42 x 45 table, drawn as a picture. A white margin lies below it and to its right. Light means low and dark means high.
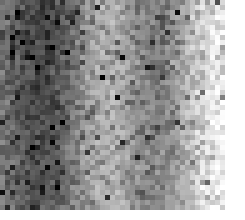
No row or column stands out. The ninth with the highest average is the top left. The field climbs toward the left. Stripes running up and down repeat 2 times from left to right.
